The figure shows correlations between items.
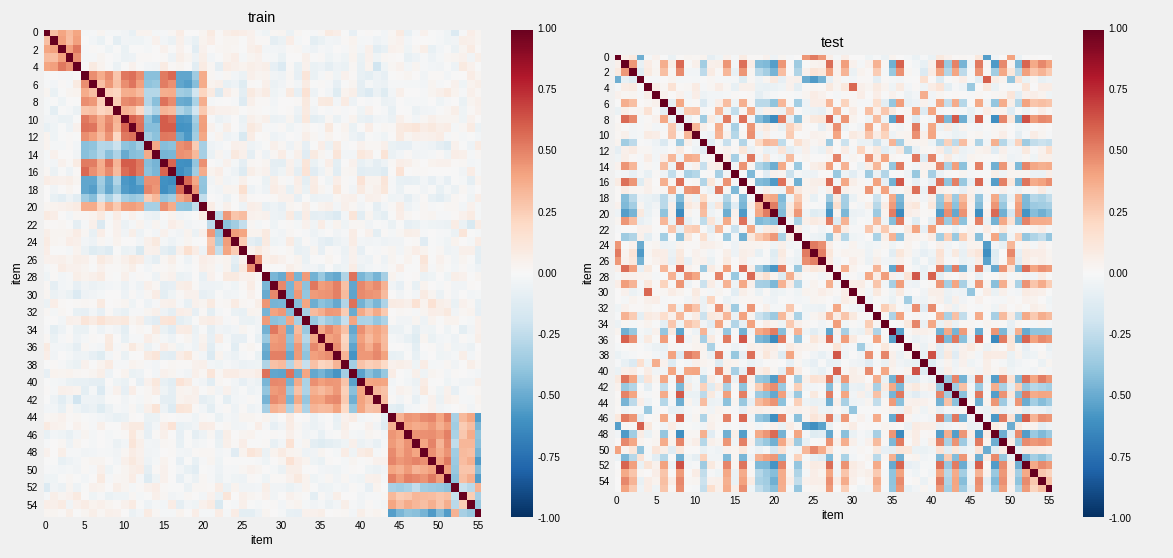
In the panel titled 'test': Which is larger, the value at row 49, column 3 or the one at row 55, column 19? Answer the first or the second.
the first
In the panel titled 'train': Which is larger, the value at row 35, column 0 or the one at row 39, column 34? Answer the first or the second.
the first
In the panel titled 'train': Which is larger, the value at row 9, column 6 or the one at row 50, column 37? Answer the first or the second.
the first
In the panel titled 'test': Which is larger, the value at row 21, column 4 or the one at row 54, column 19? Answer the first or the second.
the first
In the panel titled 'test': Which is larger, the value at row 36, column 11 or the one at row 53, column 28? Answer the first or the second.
the second
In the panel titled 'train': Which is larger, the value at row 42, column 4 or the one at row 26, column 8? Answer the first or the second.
the second
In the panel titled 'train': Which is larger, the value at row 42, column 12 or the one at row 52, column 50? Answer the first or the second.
the first
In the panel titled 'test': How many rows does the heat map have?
56
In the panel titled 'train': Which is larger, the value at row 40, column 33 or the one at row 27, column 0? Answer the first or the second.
the second
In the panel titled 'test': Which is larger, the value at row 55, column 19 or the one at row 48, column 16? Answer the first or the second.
the first
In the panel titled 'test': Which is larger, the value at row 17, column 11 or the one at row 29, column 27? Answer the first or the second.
the second
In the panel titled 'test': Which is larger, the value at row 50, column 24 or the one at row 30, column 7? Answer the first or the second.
the first
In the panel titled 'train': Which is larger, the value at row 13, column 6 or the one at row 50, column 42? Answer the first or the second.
the second
